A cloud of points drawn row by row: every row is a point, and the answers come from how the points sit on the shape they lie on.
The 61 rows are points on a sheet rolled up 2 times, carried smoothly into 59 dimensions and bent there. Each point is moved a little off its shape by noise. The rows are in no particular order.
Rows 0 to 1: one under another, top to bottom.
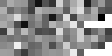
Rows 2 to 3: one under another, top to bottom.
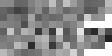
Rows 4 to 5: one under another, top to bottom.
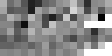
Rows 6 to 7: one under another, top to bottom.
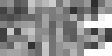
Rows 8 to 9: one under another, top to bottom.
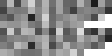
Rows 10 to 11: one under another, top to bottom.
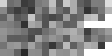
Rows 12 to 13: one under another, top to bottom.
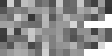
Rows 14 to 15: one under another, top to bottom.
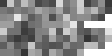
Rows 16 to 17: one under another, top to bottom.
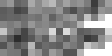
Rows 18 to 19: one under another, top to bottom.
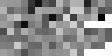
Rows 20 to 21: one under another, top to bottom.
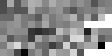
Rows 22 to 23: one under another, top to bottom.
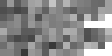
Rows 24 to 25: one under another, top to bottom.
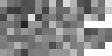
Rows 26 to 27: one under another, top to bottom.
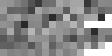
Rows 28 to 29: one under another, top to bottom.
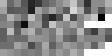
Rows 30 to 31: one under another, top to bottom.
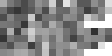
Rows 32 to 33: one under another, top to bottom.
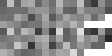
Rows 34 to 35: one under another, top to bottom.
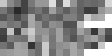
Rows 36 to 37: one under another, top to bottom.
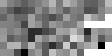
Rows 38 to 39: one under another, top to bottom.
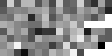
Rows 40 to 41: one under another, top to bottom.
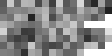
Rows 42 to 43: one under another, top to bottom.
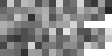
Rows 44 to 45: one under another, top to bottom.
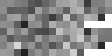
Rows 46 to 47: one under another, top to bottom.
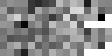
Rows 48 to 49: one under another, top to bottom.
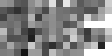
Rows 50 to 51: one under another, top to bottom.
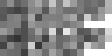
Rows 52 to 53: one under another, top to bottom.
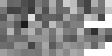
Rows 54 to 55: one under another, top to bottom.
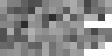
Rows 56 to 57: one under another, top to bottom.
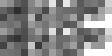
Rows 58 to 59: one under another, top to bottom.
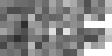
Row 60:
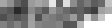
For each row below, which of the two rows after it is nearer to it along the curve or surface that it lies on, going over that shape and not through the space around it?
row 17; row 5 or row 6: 6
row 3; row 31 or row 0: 31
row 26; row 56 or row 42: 42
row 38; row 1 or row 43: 1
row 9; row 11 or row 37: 11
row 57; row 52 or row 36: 52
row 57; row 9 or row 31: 31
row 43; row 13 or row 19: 13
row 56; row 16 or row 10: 10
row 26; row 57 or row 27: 27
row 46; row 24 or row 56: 24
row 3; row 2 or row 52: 2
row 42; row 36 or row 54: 54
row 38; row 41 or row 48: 48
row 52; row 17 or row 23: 17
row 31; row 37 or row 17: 17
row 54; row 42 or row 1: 1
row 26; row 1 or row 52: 1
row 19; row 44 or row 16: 16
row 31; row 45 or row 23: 45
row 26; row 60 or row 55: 55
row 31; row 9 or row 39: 9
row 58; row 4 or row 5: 5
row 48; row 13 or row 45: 13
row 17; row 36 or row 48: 48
